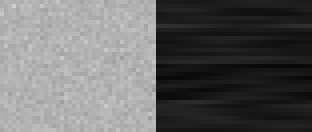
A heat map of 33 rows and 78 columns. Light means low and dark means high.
It is made of 1 by 2 panels. Panel 1,1: low, fine-grained, faint in contrast. Panel 1,2: very high, streaked across, faint in contrast.
